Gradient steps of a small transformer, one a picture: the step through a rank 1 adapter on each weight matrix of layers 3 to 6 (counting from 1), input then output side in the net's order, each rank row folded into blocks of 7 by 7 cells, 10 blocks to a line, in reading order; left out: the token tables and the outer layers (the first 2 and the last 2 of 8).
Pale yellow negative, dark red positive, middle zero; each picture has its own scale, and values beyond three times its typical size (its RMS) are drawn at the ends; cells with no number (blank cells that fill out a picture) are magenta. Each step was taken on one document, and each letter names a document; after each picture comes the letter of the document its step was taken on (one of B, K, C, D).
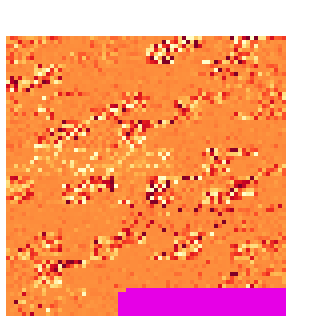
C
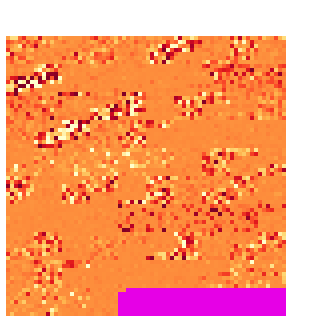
C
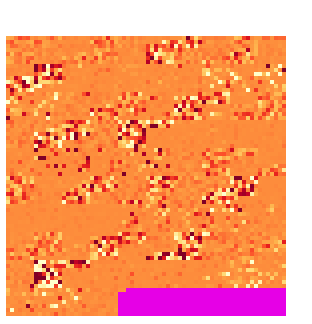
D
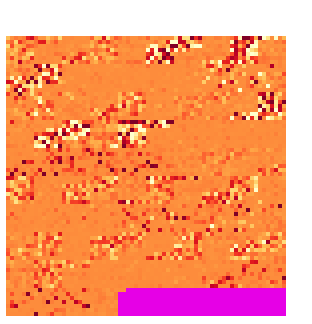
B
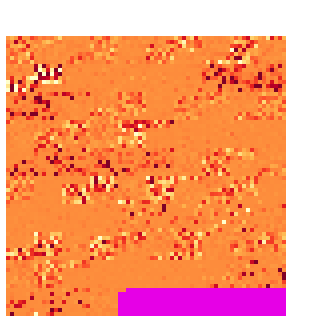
B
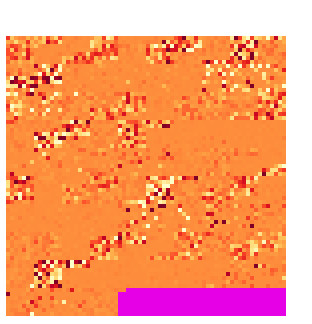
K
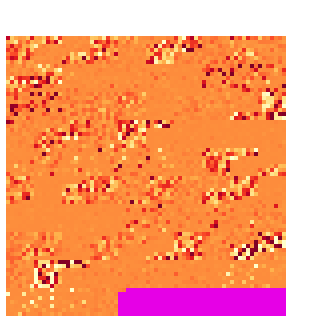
K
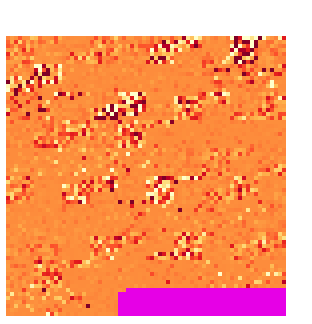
C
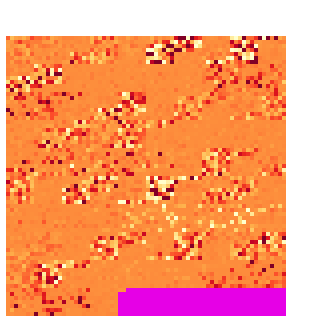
B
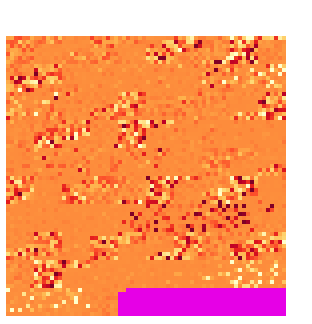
D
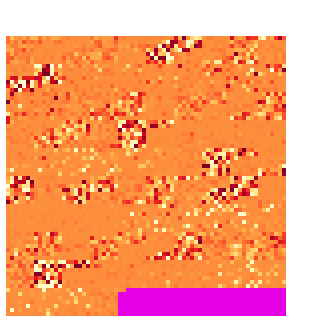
D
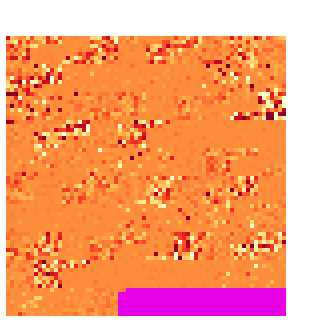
K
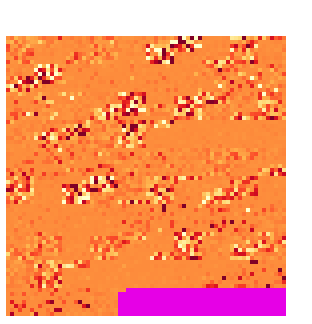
B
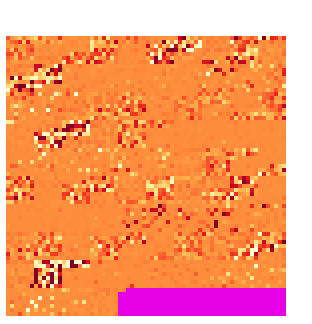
K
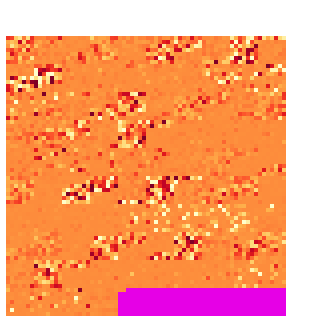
D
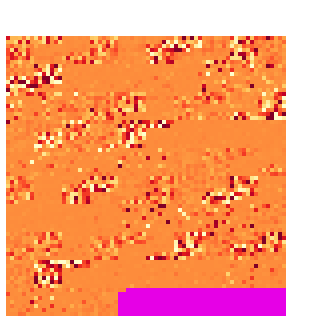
K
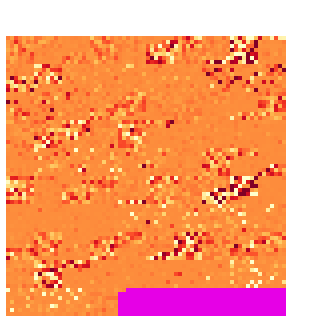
D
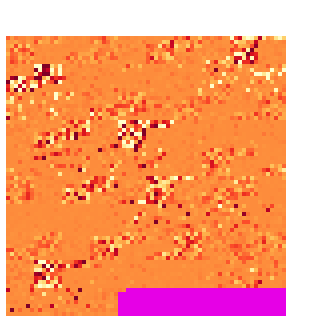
D
